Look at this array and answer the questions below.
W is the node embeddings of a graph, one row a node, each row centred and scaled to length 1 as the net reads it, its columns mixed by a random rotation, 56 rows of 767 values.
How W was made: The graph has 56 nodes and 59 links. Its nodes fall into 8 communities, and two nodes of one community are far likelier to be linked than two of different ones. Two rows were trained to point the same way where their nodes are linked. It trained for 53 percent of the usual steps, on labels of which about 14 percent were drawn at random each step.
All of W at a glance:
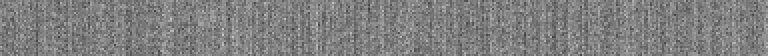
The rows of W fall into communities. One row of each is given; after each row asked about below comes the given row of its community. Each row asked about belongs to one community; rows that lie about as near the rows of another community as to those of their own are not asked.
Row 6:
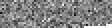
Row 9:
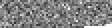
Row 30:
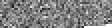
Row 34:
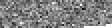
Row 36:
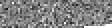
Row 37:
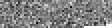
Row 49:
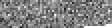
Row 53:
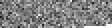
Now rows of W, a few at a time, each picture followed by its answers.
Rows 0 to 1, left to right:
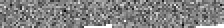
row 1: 9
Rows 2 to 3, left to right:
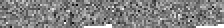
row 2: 36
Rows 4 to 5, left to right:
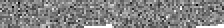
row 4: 37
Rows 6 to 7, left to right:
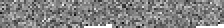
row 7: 30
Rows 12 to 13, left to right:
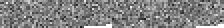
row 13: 49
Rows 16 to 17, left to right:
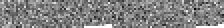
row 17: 53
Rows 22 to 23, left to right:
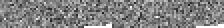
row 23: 49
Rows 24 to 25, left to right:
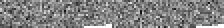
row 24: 49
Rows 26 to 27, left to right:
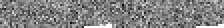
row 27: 53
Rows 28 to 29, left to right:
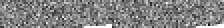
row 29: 30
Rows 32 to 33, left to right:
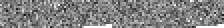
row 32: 9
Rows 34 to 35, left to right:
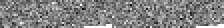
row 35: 34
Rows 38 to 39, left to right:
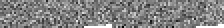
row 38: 30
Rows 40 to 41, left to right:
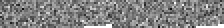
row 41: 6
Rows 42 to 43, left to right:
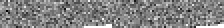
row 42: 9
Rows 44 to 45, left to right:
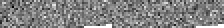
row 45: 34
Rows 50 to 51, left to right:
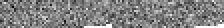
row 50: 30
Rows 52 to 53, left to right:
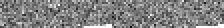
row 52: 9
